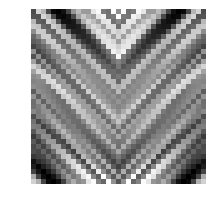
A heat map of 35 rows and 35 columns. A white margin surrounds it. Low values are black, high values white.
Average level on the scale: 50%. Slope: none. Mirror symmetry: left to right. Ninth with the highest average: top middle.
